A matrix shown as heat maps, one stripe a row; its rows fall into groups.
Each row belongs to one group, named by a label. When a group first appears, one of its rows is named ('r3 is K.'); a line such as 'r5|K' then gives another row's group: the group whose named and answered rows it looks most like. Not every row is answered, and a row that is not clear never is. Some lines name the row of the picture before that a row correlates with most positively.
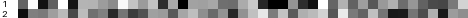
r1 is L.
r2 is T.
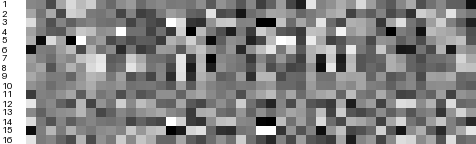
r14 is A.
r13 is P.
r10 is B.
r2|P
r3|A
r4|B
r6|T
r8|L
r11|T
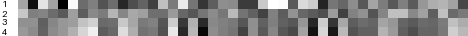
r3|L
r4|L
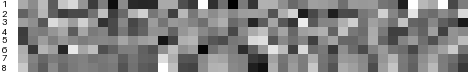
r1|P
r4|T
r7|A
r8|A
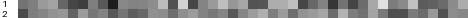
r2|T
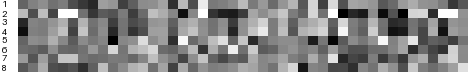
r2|P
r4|T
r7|P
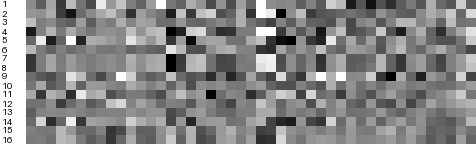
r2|B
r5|L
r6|A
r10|L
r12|B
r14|L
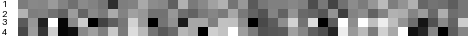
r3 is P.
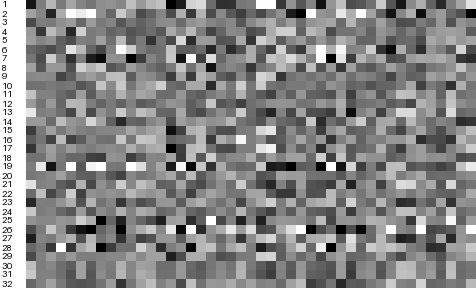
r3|T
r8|L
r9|B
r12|P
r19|L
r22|L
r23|T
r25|P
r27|T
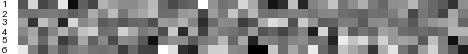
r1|L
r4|L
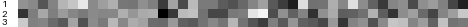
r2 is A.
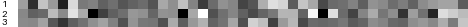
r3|B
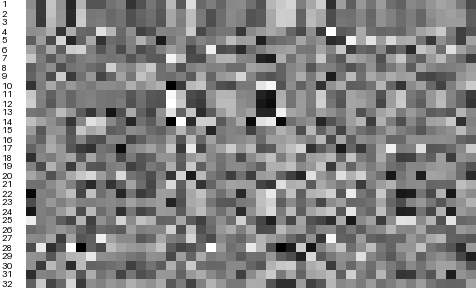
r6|P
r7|A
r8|B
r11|A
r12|A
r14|B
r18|T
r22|T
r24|T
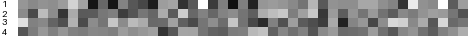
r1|P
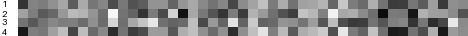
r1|T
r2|B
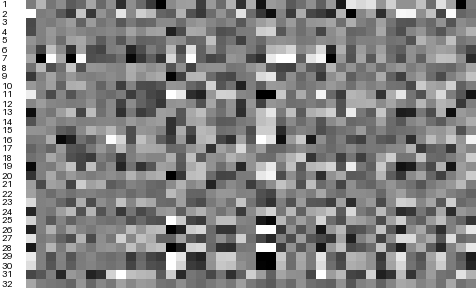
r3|T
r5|P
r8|L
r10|P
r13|T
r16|B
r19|T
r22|A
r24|T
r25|A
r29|A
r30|A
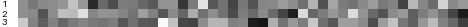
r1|P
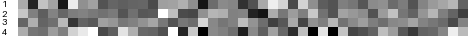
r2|A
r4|L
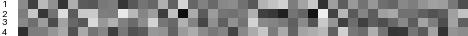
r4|T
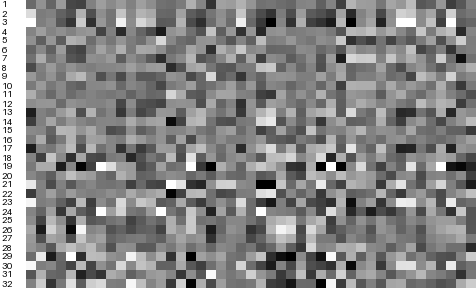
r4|P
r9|P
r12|P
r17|T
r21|A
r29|L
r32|L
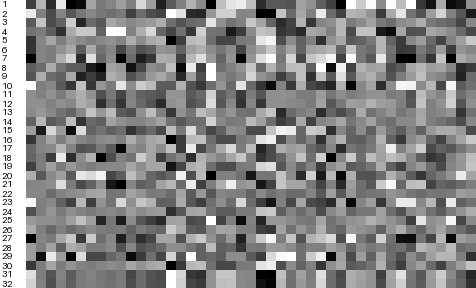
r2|A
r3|L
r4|B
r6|T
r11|P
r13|B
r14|L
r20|L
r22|L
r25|P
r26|A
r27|T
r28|P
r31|A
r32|A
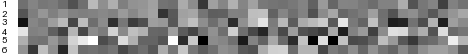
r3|T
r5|L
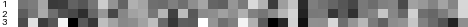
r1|B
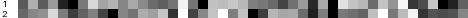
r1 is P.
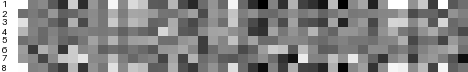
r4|A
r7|B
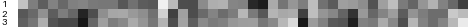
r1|A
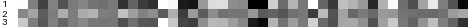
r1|A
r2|L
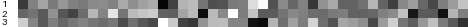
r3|A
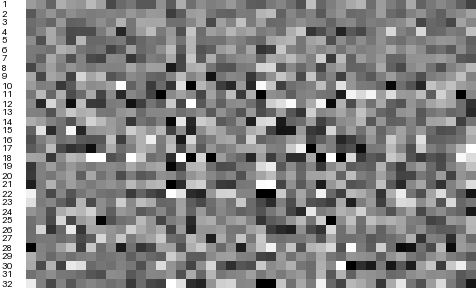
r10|B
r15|L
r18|L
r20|T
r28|T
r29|A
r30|P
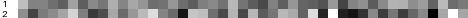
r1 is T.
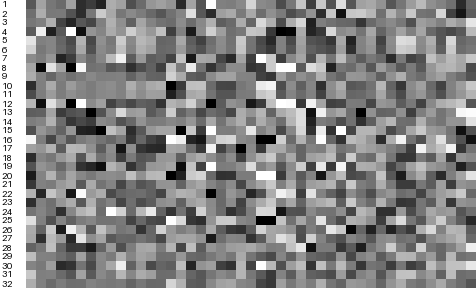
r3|B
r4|L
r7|B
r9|A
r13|B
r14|B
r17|P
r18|T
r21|T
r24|B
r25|A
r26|P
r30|B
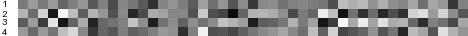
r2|P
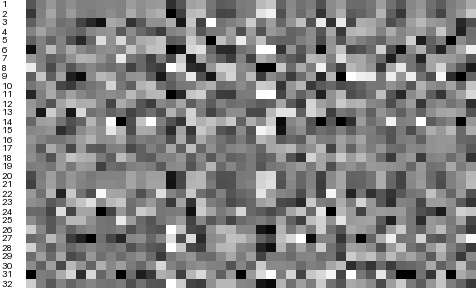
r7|B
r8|A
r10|B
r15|B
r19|P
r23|B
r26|A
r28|A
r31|T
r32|A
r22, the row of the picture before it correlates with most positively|2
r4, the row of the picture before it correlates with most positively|1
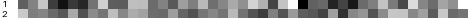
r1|B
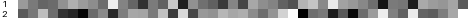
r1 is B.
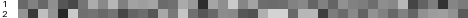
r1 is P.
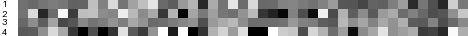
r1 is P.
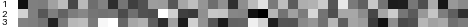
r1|T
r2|A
